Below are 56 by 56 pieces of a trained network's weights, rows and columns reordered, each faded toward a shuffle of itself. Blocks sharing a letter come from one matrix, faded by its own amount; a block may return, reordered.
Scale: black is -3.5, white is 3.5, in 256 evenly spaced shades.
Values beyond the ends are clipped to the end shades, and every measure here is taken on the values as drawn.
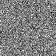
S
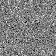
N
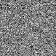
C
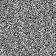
N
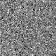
N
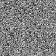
C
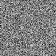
C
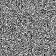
S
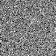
N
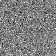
N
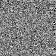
S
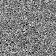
S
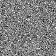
N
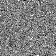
N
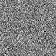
C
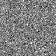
N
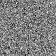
S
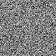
C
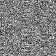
C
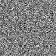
C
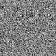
C
